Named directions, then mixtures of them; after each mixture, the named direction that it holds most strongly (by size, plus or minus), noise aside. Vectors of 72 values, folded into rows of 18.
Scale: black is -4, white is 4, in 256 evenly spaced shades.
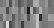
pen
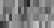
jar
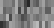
jar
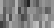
jar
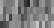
jar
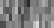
jar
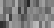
jar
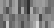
pen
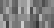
pen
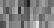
jar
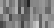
jar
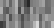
jar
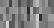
pen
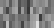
pen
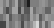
jar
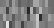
pen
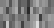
pen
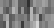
pen
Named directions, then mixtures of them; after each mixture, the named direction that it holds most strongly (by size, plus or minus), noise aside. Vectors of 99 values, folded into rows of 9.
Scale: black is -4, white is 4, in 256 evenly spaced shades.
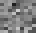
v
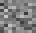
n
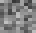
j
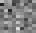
j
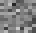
v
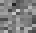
v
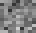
v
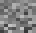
n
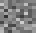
n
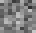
j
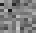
v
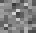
v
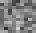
j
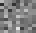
v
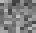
j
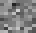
v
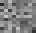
n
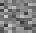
n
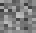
j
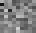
n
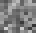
j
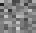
j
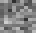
j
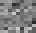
v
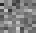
v
